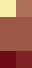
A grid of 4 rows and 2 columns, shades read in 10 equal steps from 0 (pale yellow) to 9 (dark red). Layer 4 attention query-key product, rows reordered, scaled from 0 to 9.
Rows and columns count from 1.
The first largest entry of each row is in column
2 1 1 1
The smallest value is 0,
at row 1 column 1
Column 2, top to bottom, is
5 6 6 8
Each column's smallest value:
0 5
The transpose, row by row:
0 6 6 9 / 5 6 6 8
